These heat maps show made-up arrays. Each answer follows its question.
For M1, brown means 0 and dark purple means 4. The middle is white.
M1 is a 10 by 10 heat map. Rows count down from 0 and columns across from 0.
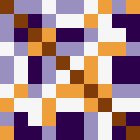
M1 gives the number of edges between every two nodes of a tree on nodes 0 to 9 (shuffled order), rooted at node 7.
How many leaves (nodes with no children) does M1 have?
6
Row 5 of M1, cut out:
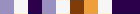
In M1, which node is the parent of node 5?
6
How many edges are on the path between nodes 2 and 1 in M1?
4
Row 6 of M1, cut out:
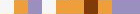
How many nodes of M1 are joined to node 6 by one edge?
4
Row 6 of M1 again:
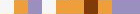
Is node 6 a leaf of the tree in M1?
no
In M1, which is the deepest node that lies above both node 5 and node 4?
6
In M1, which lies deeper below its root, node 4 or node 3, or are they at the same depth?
node 4
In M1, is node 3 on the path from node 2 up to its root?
yes
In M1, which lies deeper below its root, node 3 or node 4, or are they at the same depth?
node 4
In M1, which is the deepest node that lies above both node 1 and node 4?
6
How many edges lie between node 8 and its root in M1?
2
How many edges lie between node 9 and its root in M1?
2
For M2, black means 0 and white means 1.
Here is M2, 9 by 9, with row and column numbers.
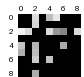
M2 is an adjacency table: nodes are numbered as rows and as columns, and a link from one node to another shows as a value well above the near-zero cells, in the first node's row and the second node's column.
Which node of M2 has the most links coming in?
node 2
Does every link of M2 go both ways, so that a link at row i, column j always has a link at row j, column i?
yes
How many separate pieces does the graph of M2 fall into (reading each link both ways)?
3
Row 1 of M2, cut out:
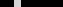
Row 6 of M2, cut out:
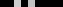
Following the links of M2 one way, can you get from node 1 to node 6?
yes
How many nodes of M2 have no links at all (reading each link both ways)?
2
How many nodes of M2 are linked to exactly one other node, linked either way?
2
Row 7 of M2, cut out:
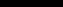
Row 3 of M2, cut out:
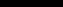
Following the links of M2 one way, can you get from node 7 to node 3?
no
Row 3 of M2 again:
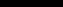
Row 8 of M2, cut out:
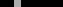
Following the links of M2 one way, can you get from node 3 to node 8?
no
